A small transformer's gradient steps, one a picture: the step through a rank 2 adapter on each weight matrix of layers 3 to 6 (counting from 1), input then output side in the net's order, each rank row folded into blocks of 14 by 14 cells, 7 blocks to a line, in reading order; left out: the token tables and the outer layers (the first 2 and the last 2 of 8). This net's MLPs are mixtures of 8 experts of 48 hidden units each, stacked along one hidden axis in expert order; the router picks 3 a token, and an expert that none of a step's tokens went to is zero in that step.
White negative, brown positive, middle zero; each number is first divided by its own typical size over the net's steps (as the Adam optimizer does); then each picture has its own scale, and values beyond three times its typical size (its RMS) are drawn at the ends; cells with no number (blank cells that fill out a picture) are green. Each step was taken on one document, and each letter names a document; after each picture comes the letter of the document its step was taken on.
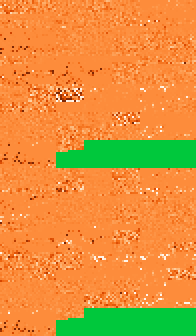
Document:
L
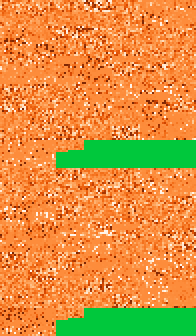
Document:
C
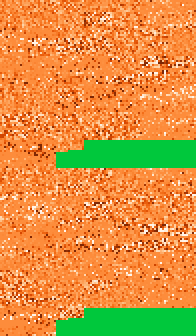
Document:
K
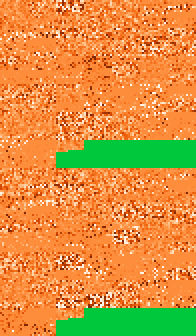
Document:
C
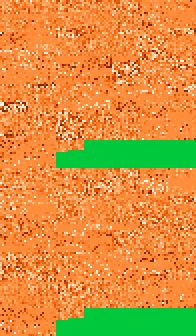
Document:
C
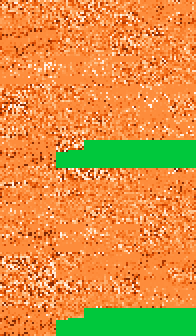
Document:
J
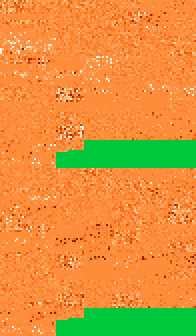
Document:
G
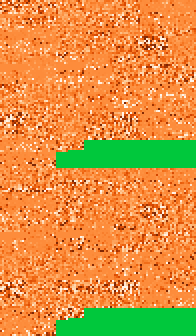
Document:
K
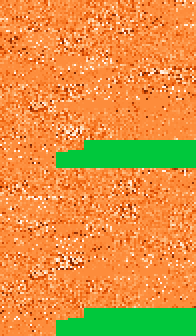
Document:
G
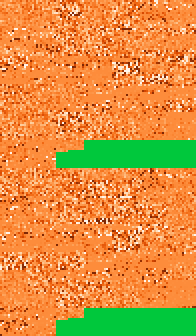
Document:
C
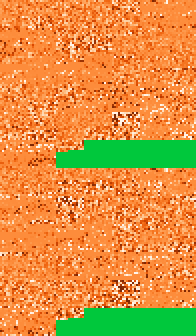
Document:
K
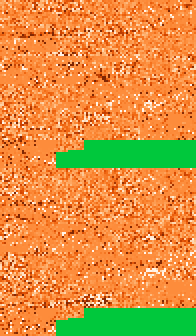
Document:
C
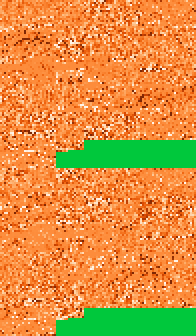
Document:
K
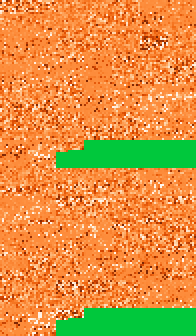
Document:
K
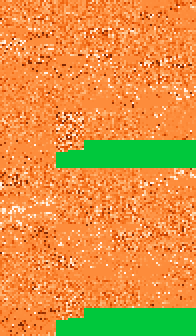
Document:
G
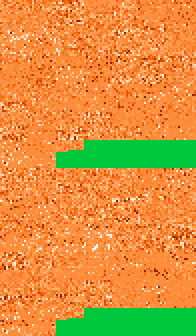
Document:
C
